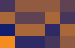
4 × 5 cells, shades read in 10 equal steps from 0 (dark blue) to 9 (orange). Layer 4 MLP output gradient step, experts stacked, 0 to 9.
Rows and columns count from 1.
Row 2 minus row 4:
-3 2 2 4 -3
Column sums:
17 15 15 14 16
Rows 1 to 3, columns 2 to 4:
5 5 5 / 3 3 6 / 6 6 1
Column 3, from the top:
5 3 6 1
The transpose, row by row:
2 6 0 9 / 5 3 6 1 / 5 3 6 1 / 5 6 1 2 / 3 2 6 5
